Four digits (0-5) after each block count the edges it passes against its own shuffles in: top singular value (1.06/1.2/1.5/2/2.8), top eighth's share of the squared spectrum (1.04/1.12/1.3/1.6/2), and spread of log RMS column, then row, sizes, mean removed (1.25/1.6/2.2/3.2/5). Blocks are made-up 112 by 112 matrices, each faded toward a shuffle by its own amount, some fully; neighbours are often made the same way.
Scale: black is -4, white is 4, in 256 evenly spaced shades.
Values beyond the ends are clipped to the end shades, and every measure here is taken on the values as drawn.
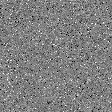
0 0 0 0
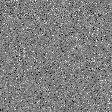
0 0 0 1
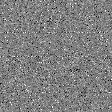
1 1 0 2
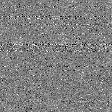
2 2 0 3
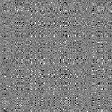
5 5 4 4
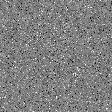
2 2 0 0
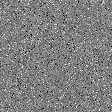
0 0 0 0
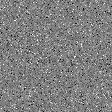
2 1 0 0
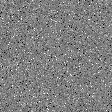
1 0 0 0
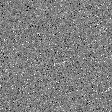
0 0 0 0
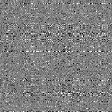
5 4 2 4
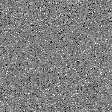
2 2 0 1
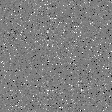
2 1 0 0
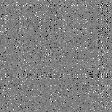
4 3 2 2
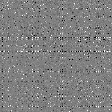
5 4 2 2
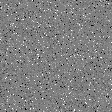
0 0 0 0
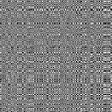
5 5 4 4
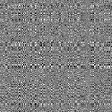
5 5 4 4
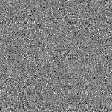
4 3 1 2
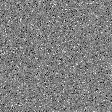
0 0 0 0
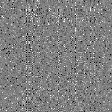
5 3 2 2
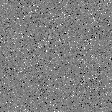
2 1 0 0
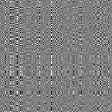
5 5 4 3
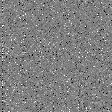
3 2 1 0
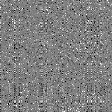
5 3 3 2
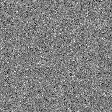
2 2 0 0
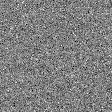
1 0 0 0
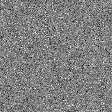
2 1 0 0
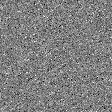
1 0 0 0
